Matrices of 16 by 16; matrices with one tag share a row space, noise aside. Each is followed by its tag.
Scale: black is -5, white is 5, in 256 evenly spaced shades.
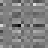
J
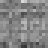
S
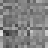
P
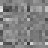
P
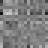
P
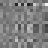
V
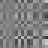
V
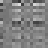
J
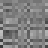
P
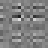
J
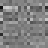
P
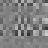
V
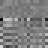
P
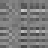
S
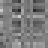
J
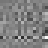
V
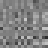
V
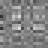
J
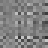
V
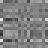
P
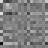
P
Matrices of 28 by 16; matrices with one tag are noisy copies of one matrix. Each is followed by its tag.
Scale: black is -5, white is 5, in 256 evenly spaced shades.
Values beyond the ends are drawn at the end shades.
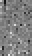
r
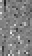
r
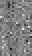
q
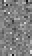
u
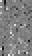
r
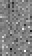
q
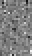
u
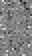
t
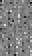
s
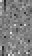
r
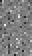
s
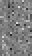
q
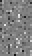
s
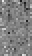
t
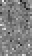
t
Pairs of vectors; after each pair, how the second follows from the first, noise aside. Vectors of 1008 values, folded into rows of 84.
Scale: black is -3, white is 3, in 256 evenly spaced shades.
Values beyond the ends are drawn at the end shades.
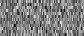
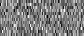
negated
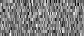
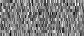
negated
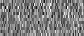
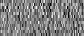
negated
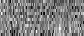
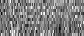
negated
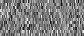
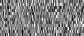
reversed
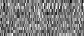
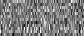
reversed
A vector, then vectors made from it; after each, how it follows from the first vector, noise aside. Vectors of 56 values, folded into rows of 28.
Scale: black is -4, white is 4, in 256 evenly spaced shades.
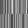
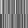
wrapped around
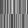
copied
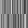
wrapped around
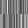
wrapped around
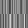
wrapped around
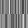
wrapped around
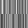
wrapped around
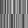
copied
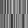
copied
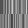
copied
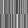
wrapped around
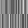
wrapped around
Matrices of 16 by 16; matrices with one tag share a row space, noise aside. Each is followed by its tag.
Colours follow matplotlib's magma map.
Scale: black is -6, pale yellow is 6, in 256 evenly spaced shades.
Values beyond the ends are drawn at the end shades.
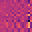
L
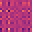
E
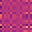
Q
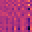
L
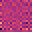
Q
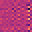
L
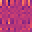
E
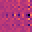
L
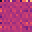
Q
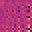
L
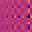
L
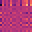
Q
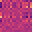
Q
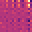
L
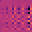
L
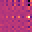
L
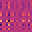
E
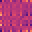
Q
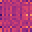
Q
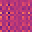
E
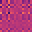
E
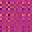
E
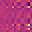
L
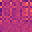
Q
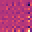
L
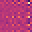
L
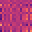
Q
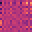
Q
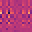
E
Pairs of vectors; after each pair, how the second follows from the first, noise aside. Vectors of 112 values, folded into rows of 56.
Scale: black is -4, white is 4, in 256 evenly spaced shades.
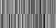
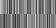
shuffled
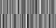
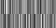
shuffled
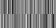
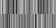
shuffled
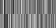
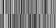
negated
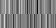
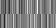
negated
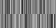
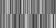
negated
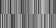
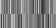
negated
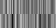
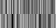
copied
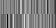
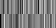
shuffled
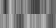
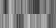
copied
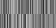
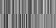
sign-scrambled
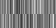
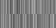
shrunk
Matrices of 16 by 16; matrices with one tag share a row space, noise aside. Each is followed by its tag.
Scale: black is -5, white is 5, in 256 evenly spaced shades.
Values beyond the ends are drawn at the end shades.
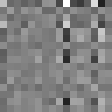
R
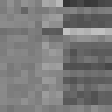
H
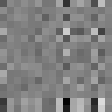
R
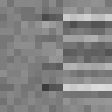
H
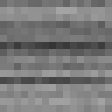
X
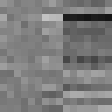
H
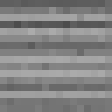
X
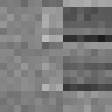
H
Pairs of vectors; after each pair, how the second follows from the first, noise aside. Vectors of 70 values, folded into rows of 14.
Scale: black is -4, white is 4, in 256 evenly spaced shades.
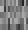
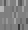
partly zeroed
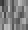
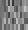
shuffled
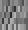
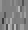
partly zeroed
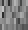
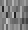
shuffled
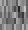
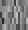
shuffled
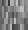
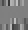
partly zeroed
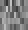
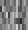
shuffled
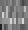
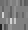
partly zeroed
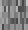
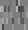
partly zeroed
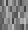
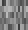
shuffled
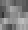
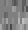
partly zeroed
